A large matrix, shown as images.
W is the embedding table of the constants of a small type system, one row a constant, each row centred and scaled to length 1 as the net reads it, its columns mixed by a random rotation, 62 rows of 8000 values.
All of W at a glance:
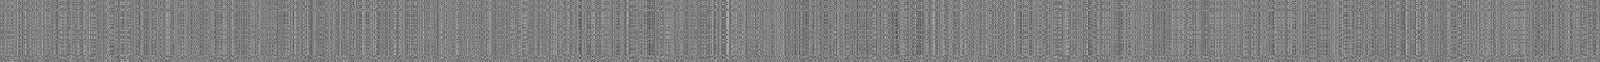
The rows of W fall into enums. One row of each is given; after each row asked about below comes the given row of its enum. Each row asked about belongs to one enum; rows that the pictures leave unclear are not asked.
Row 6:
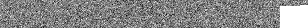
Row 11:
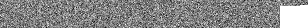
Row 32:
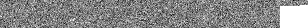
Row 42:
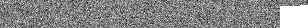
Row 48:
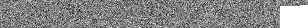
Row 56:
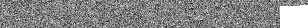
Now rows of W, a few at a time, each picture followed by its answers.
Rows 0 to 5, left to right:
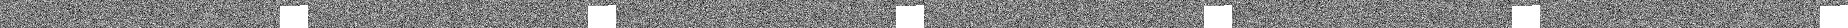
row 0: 48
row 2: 42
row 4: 42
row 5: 48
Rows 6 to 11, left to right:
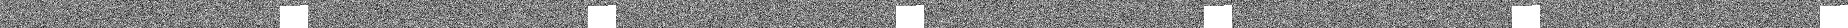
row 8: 11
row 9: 42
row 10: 56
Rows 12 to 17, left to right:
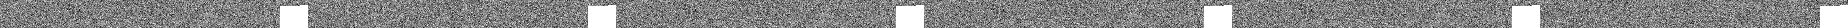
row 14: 48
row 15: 48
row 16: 48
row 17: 42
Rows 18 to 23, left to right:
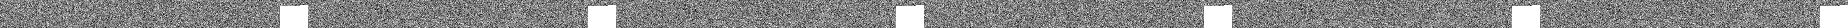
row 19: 48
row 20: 48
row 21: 11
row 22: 48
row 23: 48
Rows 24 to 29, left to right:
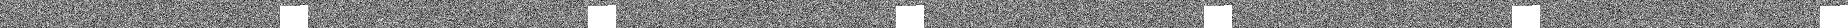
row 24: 11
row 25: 32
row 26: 6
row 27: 11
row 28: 11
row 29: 48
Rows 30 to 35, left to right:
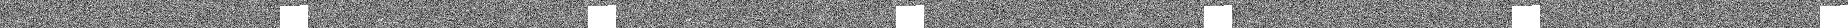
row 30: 42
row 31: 32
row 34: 42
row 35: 11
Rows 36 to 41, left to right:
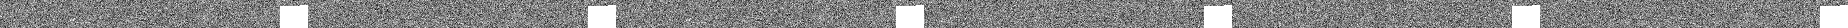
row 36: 32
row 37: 48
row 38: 32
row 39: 42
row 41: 48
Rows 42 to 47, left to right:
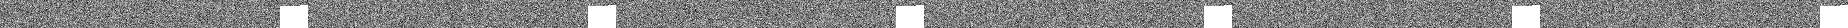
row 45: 11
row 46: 11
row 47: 11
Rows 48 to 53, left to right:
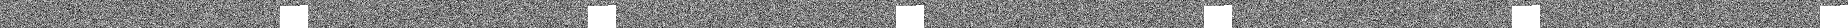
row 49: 6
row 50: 11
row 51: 11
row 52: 32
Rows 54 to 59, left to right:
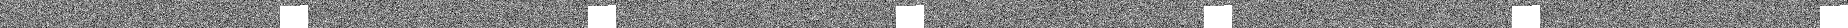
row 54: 11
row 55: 42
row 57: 6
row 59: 42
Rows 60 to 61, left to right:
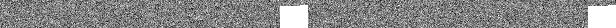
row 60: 56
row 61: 42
